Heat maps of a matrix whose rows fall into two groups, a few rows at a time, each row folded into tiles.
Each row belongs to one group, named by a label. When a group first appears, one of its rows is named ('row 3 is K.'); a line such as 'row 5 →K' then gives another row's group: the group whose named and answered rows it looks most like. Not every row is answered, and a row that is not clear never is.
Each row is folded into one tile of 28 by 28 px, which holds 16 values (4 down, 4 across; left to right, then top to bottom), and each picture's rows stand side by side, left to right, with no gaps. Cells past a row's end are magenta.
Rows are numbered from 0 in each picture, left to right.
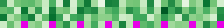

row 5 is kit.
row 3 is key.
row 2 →kit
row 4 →key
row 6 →key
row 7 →kit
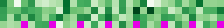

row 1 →key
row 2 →kit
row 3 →key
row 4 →kit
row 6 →kit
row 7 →key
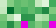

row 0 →kit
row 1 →key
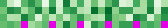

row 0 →key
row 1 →key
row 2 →kit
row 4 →key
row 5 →kit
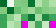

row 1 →key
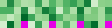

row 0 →kit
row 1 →kit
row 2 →kit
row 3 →key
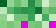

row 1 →key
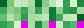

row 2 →kit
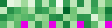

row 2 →kit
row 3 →kit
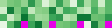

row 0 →kit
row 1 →key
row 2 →key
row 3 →kit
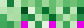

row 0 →kit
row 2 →kit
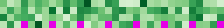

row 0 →key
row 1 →kit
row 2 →kit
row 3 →key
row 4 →key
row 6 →kit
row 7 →key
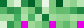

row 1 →key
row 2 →key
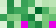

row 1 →key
